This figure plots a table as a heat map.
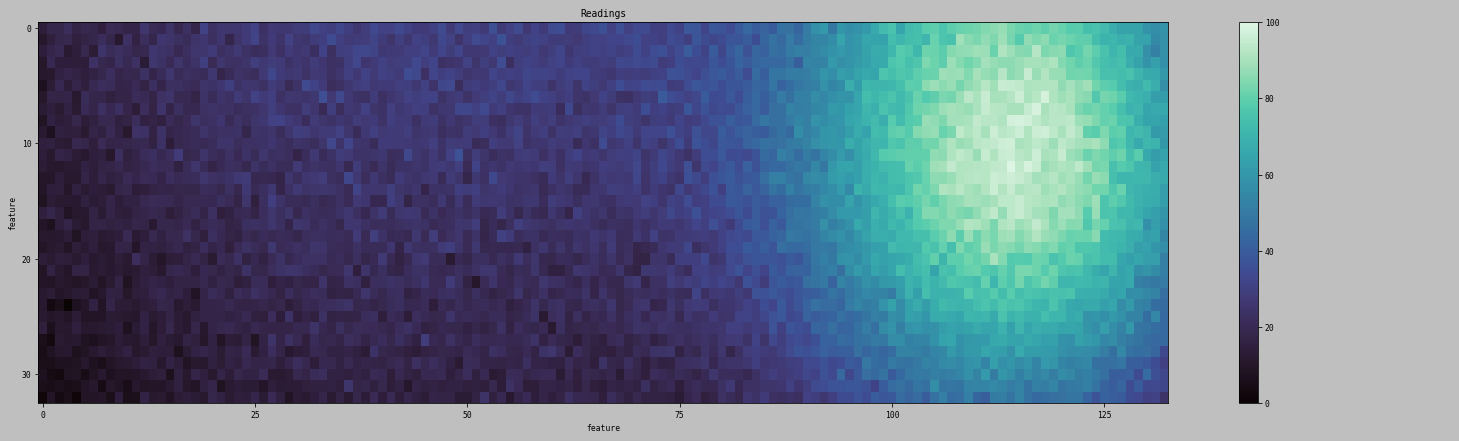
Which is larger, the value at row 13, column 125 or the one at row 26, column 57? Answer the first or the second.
the first
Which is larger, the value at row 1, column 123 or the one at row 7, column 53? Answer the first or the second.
the first
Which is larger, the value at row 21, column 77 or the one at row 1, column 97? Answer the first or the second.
the second
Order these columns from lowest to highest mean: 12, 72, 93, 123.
12, 72, 93, 123
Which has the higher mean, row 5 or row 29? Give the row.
5
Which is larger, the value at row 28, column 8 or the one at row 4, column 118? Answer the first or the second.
the second
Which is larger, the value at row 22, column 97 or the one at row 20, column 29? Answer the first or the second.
the first
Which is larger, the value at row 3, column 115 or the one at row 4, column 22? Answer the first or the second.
the first
